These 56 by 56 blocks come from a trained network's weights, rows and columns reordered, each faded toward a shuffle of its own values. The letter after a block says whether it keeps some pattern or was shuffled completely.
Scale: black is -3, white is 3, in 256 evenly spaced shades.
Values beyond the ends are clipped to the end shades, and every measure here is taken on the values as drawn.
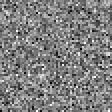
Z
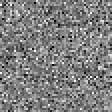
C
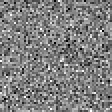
Z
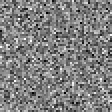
Z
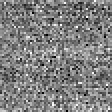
C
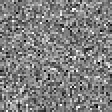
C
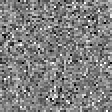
C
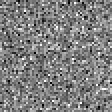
Z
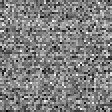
C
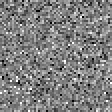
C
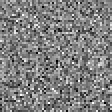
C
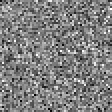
Z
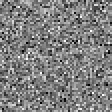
Z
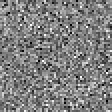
Z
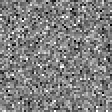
Z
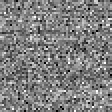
C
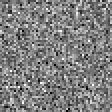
Z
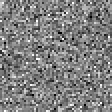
Z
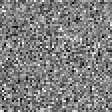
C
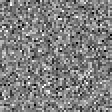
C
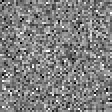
C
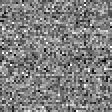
C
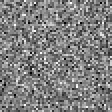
Z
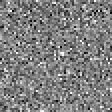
C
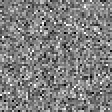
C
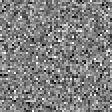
Z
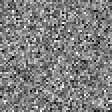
Z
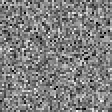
Z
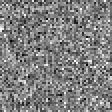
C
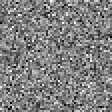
Z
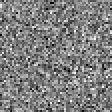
Z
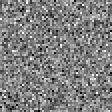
Z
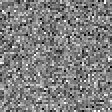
Z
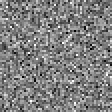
Z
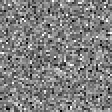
Z
